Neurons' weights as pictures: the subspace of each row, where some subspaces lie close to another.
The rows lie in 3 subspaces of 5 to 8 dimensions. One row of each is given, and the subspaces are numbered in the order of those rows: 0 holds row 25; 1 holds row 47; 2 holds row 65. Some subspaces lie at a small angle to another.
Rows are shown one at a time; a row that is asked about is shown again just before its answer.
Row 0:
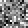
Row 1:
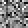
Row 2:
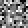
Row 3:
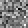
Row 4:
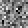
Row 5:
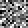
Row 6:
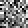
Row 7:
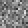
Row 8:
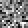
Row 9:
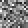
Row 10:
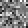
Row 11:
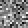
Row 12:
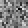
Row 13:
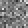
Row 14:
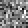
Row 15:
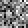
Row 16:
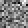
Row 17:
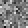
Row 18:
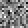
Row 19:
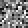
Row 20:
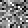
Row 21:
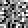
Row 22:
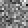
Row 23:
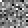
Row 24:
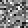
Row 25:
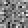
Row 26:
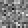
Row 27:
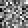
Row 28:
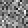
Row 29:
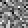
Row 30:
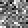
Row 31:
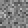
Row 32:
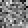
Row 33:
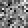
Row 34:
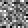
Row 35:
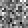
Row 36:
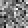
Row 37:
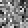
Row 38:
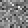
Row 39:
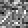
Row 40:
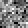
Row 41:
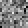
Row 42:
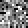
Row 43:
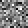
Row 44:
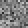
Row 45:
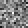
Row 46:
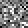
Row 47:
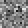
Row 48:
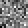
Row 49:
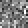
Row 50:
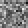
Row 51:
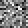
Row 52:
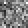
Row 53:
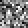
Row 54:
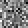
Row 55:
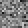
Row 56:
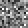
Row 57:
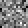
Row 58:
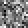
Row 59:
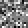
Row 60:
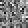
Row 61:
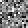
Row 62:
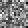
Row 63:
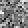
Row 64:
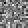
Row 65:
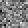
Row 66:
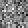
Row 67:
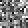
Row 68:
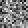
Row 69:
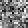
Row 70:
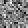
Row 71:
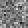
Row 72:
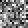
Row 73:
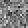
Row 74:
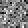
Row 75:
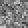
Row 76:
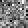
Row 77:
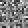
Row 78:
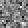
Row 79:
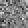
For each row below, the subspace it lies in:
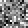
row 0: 2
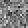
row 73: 2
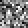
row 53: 1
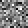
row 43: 2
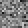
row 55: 2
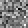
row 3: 2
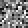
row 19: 0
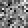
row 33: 1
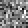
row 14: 0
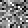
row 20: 1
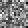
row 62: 2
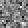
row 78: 2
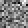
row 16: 2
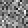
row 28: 0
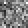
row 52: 1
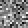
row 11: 1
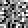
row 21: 0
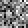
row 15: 1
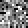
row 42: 1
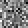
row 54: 2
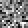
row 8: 2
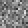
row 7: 0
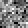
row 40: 0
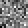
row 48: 1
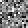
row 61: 2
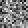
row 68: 2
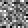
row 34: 1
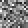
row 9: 2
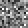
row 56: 1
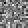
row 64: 0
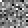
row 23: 2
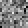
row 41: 0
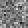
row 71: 2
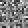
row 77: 0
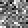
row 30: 0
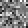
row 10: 1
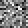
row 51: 2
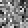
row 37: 0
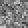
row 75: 1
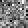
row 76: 2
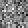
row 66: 0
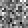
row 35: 1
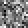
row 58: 1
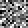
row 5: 1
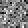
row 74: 2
